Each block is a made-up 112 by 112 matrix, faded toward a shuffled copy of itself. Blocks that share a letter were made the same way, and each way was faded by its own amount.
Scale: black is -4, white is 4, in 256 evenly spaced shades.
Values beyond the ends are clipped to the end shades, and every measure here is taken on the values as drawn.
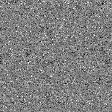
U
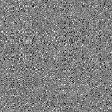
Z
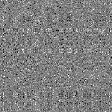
Z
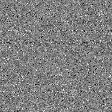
U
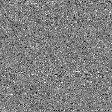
U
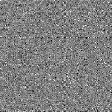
Z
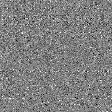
U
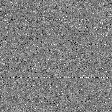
U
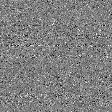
U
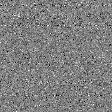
U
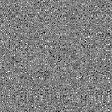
Z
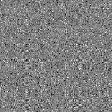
Z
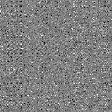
Z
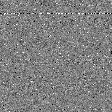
U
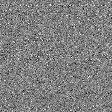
U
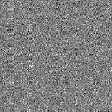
Z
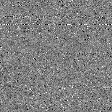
U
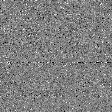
U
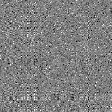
Z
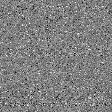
U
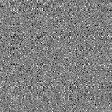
Z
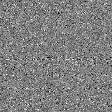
U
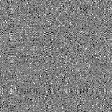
Z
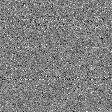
U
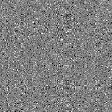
Z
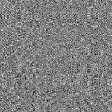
Z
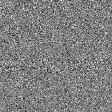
U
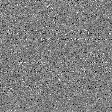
U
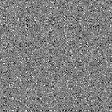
Z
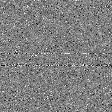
U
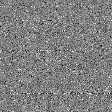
U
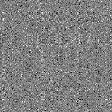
Z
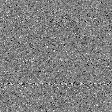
U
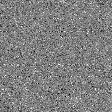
U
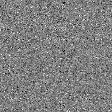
U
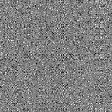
Z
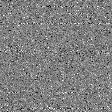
U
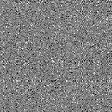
Z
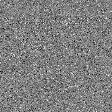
U
